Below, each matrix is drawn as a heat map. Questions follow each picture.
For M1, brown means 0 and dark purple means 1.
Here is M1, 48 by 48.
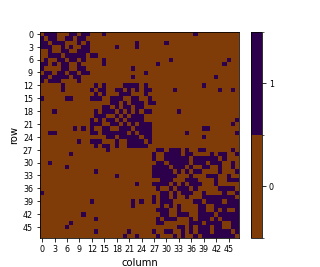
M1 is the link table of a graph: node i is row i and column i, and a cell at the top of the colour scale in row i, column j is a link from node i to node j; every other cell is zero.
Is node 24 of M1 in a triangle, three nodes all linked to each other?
yes
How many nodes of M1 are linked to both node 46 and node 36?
5
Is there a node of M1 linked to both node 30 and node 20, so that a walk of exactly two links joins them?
no
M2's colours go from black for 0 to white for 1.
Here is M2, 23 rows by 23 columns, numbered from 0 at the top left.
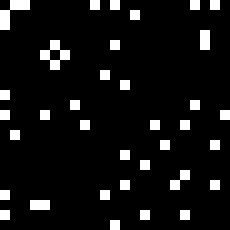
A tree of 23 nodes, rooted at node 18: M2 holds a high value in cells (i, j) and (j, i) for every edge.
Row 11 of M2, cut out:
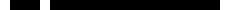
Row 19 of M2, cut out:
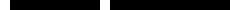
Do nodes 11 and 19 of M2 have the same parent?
yes
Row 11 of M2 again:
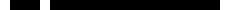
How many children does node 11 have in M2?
2
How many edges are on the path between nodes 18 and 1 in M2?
3
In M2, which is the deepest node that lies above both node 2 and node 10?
0
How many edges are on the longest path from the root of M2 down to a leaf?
6
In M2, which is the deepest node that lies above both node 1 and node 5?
0
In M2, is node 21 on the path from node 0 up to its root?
yes
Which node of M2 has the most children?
0
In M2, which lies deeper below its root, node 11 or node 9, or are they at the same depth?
the same depth
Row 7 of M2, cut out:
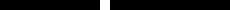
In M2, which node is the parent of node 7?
10
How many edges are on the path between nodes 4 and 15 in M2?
6
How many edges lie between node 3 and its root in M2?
6
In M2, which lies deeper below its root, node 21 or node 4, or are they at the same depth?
node 4
